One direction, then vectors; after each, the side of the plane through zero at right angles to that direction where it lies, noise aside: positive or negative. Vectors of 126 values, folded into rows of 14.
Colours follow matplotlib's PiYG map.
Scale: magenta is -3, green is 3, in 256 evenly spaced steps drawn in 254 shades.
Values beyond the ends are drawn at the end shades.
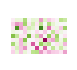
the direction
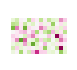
negative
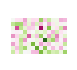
negative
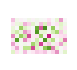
negative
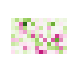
positive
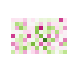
negative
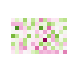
positive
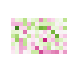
positive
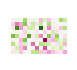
positive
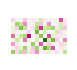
negative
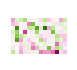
positive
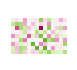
negative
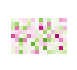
negative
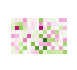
negative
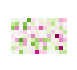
negative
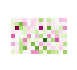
negative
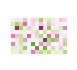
negative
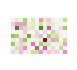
positive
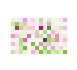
negative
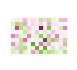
negative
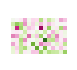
negative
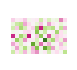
negative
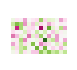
negative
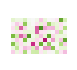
positive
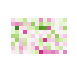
positive
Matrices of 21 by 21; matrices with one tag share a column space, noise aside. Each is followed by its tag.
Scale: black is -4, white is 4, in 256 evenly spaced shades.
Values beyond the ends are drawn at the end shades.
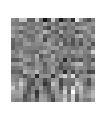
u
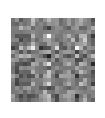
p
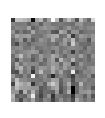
u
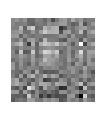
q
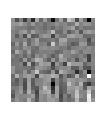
u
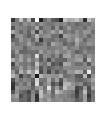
u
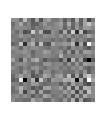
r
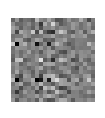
r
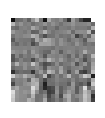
u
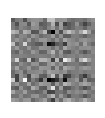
r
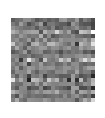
r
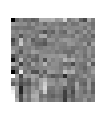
u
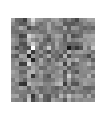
p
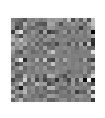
r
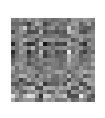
q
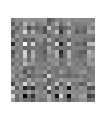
q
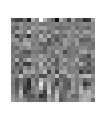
u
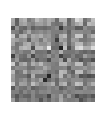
p
